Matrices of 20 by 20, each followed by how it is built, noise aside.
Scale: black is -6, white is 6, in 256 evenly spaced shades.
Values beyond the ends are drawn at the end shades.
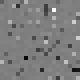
sparse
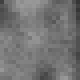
smooth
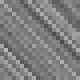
Toeplitz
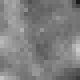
smooth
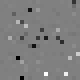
sparse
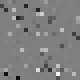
sparse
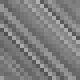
Toeplitz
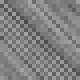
Toeplitz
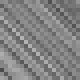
Toeplitz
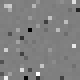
sparse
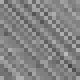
Toeplitz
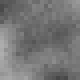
smooth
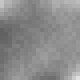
smooth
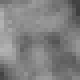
smooth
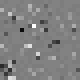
sparse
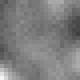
smooth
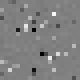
sparse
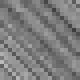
Toeplitz
